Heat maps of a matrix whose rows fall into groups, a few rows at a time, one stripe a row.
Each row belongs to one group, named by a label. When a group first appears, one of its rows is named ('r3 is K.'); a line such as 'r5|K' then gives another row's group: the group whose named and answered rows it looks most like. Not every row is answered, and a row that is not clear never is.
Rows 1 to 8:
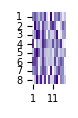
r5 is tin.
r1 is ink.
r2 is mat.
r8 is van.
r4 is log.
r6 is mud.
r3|tin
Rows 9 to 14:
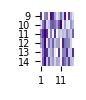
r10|mat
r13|ink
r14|van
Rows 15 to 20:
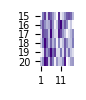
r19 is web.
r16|mat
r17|mat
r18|tin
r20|tin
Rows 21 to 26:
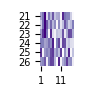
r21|van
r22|tin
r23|mud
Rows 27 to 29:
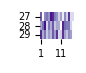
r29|van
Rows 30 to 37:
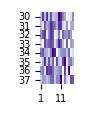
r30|mat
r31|mat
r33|mat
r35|van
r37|mat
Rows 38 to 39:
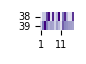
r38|ink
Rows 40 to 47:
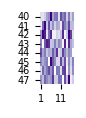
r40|web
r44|van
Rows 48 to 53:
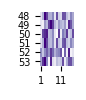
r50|ink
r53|mud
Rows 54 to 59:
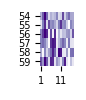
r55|mat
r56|tin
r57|log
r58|mat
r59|tin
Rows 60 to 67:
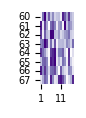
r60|van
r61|log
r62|log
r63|tin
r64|log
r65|log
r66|log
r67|mat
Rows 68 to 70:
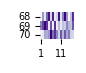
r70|web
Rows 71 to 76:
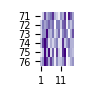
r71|web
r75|van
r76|tin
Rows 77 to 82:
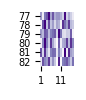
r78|van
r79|mat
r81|log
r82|ink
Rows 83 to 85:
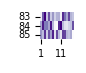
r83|van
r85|van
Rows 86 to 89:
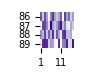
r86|log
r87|mat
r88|van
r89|ink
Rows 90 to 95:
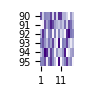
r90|mat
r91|web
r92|mud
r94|tin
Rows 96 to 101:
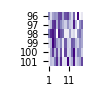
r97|tin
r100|van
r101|ink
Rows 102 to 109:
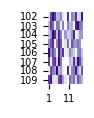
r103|mud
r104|tin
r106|log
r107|log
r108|ink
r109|log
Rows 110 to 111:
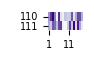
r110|mud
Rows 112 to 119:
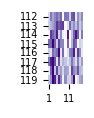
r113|web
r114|ink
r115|tin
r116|web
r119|tin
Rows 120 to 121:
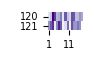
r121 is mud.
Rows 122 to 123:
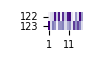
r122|mat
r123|log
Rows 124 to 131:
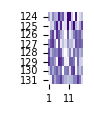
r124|mat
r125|ink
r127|mud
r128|log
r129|log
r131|web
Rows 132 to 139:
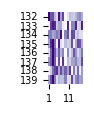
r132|log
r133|ink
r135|mud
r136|tin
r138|web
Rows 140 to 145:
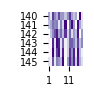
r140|mat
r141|van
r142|web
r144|web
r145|web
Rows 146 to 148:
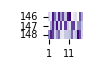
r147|van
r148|mud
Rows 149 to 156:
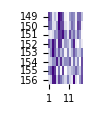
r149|log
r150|log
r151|web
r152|tin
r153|tin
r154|web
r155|tin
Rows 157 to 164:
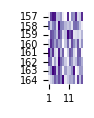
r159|mat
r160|ink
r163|tin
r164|web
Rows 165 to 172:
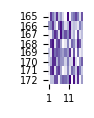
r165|ink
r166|mat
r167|web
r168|mud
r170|tin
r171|mud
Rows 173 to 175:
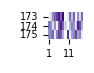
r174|log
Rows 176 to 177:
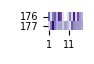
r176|log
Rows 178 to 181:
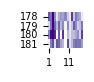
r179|tin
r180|tin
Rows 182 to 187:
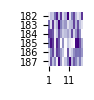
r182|ink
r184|mud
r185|mud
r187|mat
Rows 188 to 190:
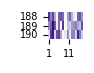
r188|log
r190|mud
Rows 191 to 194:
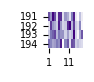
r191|tin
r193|tin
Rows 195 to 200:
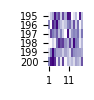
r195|mat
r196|web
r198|web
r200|tin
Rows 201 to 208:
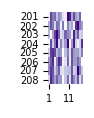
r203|web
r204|ink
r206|mud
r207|mud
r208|ink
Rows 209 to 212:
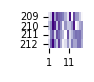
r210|tin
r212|mud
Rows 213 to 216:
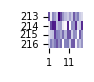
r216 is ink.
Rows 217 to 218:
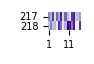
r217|van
